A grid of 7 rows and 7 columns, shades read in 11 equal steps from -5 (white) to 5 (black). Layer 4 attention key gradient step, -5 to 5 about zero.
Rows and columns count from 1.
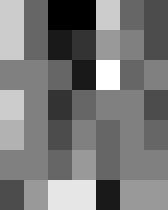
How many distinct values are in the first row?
4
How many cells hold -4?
2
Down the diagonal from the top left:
-3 1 1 1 1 0 -1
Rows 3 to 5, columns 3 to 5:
1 4 -5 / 3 1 0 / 2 0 1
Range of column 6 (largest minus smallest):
2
